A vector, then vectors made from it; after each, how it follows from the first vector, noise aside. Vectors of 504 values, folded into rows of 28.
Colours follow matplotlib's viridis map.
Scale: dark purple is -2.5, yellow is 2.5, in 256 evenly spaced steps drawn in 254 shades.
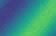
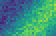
copied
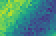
negated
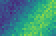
copied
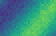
copied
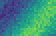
copied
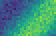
copied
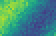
negated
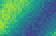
negated
